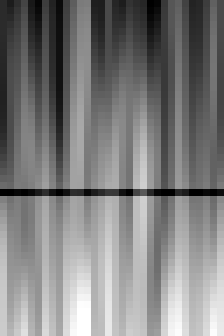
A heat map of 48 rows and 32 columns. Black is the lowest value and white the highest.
Ninth with the highest average: bottom middle. Odd lines: row 28. Grain: streaks running down. Slope: up to the bottom.
